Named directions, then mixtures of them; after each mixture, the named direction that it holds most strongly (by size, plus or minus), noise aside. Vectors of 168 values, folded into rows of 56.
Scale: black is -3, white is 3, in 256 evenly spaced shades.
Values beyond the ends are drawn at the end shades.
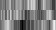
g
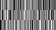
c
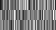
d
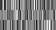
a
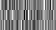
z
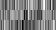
z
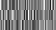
z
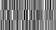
z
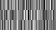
z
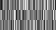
d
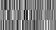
z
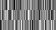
c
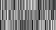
c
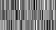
a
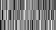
c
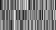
d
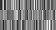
a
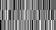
c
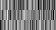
c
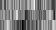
g
